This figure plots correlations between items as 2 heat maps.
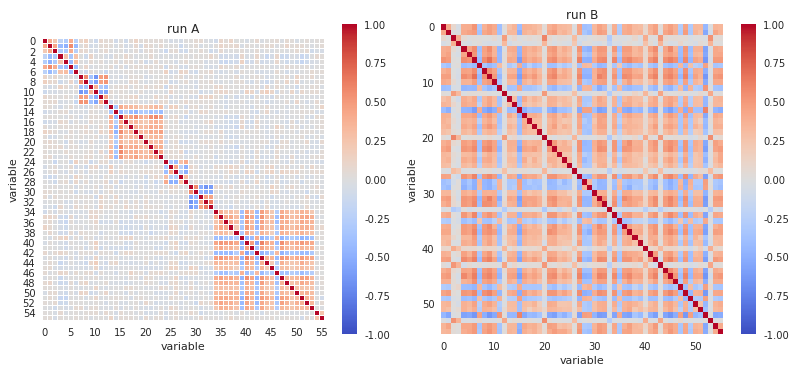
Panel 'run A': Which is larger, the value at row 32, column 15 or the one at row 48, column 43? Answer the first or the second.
the second
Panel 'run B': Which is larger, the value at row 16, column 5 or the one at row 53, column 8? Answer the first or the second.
the first
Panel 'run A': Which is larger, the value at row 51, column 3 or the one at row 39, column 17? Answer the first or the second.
the second
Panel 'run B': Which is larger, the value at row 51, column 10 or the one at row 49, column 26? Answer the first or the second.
the first
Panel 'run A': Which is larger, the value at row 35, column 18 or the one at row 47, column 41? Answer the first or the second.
the second
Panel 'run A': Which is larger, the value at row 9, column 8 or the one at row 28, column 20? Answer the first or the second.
the second
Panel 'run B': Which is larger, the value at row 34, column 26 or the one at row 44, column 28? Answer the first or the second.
the first
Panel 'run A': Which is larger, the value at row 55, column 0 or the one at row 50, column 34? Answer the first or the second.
the second
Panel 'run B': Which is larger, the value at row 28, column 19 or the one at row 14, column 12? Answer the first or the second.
the second
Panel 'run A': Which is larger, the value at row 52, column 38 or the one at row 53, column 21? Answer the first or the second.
the first
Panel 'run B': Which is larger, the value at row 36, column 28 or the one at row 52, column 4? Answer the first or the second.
the first
